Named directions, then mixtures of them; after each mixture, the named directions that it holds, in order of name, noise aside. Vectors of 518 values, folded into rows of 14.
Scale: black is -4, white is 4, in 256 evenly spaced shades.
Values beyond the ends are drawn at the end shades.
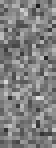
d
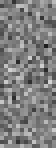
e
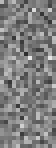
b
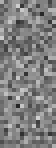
b, d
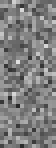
d, e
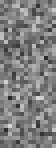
d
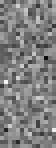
d, e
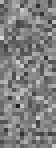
b, d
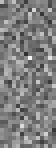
b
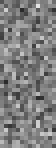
d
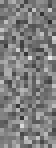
b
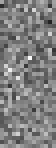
b, e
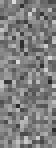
b, e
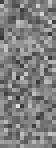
b, d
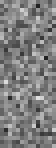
d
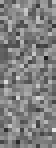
d, e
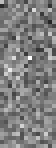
b, e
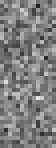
d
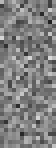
b, d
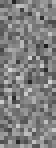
e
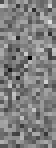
b, e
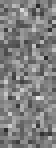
d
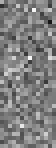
b, e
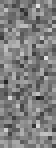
d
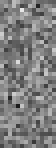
d, e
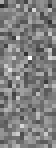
b, e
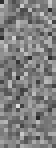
b, d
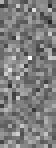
b, e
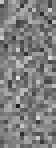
b, d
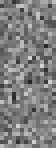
e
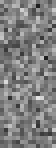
d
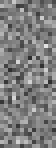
e
